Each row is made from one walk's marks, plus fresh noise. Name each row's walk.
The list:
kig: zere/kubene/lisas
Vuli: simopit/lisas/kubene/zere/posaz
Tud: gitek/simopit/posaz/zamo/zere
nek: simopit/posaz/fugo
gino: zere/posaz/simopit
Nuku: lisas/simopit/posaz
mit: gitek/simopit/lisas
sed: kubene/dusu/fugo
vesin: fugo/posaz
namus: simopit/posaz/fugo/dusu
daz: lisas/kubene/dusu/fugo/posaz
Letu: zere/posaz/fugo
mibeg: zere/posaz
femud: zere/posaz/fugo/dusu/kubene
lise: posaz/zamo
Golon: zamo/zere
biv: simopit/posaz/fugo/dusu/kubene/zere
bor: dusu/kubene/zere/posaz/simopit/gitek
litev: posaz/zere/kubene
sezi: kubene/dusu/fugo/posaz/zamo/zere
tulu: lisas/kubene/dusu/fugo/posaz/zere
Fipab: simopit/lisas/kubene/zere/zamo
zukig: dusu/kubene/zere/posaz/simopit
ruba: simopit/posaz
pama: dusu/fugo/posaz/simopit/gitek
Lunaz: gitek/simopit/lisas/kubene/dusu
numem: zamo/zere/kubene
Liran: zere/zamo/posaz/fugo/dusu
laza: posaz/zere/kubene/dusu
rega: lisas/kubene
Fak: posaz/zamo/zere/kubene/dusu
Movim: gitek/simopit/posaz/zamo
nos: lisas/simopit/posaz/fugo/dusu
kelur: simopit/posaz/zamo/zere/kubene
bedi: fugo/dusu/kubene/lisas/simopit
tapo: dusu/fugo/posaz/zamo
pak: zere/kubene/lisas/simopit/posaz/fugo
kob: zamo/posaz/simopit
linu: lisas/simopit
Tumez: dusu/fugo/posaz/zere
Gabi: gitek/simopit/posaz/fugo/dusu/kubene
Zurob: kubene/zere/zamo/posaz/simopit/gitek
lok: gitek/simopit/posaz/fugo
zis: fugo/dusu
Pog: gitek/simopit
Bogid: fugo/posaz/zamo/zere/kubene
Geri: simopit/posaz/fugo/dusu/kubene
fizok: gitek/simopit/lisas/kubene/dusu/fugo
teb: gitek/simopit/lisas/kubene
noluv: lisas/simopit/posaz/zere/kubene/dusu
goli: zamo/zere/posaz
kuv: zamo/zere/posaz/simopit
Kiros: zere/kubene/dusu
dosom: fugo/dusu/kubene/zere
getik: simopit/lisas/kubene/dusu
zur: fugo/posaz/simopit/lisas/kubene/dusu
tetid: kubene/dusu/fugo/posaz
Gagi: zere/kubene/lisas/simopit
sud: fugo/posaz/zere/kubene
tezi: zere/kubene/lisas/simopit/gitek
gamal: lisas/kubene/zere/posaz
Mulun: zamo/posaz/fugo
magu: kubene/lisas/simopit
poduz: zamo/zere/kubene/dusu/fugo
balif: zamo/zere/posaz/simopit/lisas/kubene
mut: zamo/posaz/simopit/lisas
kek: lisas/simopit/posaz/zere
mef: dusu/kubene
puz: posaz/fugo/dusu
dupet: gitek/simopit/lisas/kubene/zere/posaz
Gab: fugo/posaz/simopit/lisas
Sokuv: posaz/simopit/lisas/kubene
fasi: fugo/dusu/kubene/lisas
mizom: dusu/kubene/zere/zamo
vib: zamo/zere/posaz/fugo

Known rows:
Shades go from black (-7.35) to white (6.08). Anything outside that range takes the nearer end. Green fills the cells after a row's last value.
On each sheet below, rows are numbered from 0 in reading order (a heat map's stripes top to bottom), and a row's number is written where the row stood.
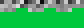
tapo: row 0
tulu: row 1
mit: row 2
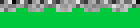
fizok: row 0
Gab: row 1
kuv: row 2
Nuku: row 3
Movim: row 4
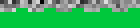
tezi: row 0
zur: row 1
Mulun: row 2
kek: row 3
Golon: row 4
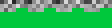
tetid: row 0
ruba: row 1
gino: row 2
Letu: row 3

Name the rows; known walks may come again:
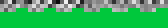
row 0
tetid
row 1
namus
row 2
lok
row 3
Golon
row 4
kek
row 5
mit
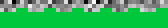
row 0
Lunaz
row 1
Tud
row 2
dosom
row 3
Gabi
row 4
mef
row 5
balif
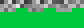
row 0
puz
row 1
zis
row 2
mibeg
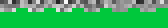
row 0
tezi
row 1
zukig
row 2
bor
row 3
magu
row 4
lise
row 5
Nuku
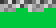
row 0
Tumez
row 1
sezi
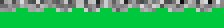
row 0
linu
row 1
sud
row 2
Gagi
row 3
getik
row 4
sed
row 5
vib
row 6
tulu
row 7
bedi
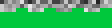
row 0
kuv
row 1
Zurob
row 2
vesin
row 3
noluv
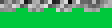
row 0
Mulun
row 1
tapo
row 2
zur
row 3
gamal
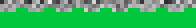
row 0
ruba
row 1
Gab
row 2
Sokuv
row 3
laza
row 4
mizom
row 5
kob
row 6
gino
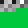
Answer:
nos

